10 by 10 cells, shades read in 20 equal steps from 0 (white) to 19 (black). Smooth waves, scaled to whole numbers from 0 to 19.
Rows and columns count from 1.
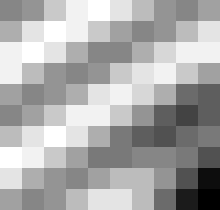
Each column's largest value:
9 9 8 9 10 10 12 13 17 19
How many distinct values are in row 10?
8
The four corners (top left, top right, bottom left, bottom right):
9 7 7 19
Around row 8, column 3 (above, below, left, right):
0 8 1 7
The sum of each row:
53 44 38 49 65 72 71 73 81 85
